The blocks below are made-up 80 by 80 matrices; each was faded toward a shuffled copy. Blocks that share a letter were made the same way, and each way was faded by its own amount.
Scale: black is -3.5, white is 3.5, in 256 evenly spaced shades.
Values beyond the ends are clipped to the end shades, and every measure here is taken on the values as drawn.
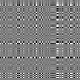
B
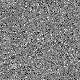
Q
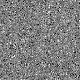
Q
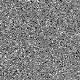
Q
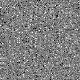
Q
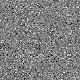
Q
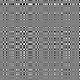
B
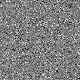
Q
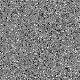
Q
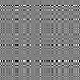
B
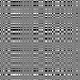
B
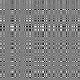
B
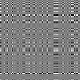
B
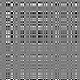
B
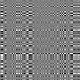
B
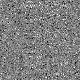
Q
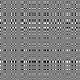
B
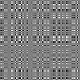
B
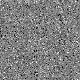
Q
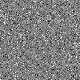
Q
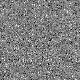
Q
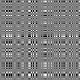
B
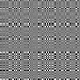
B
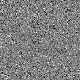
Q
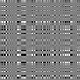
B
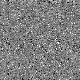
Q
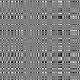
B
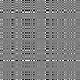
B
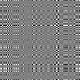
B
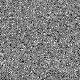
Q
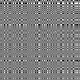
B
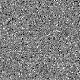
Q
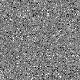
Q
